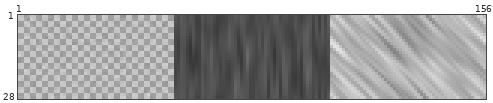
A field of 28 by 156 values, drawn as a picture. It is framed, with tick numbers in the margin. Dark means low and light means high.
The table splits into one row of 3 panels. Panel 1,1: high, checkered. Panel 1,2: low, streaked downward, faint in contrast. Panel 1,3: high, slanting down to the right.
